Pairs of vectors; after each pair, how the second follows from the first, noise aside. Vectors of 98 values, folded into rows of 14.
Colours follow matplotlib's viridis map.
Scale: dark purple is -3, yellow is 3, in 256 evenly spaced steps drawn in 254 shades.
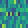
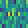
negated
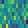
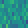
shrunk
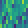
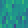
shrunk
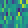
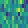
sign-scrambled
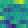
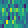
shuffled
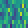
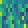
shuffled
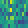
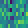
negated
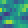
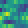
negated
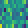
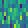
shuffled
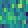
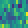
negated
